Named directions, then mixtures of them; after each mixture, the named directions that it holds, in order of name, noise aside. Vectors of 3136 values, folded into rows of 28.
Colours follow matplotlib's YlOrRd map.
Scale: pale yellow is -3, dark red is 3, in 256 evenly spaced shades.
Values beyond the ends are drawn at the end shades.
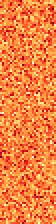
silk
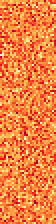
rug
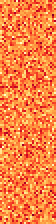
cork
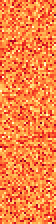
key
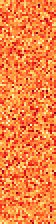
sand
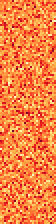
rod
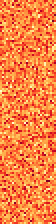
key, rod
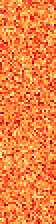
silk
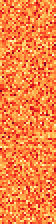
key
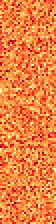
key, rug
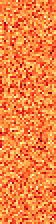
cork, rod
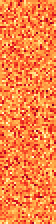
sand, silk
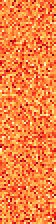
cork, key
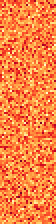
key, rug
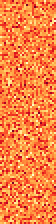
rod, rug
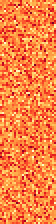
rug, silk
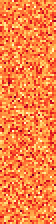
rod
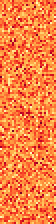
key, rod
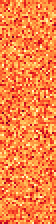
sand, silk
